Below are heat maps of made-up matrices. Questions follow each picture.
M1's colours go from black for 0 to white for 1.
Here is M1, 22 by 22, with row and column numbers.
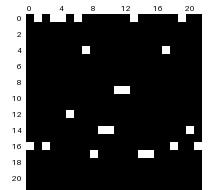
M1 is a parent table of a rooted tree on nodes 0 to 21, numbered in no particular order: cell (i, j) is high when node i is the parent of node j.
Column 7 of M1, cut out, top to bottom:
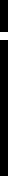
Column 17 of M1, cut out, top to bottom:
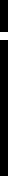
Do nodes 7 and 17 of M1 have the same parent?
yes
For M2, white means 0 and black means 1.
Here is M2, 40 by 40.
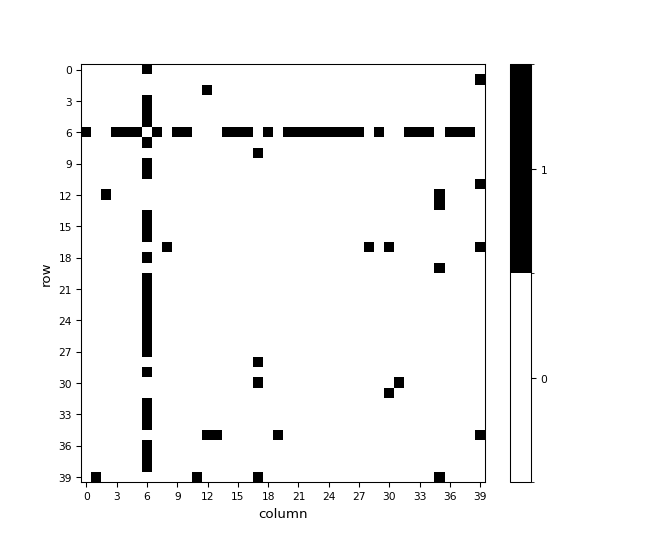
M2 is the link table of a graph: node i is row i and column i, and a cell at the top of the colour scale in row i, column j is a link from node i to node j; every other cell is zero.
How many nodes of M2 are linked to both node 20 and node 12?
0
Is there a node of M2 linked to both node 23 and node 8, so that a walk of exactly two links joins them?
no
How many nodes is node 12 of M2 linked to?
2
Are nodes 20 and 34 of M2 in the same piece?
yes
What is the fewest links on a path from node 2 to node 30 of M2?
5
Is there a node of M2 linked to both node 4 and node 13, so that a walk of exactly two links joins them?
no
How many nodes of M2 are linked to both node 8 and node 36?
0
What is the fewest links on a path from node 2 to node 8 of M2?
5
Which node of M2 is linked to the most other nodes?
node 6
